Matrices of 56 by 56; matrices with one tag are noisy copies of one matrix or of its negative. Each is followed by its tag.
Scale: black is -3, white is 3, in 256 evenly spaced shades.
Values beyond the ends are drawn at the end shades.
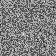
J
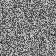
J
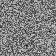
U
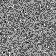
U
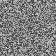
U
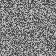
J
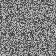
J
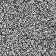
U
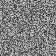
J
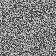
J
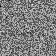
J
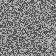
U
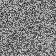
U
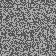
J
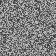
U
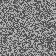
U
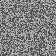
J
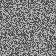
J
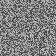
J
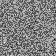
U
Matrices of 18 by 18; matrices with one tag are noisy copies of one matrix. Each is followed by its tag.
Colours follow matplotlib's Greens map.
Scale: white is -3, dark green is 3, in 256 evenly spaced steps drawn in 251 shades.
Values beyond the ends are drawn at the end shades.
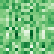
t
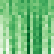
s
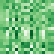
t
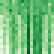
s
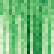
s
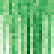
s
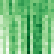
s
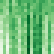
s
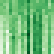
s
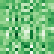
t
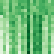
s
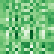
t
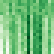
s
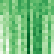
s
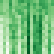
s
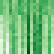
s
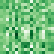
t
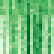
s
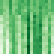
s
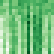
s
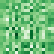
t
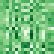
t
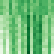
s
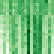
s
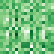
t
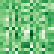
t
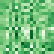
t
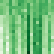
s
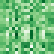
t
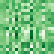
t
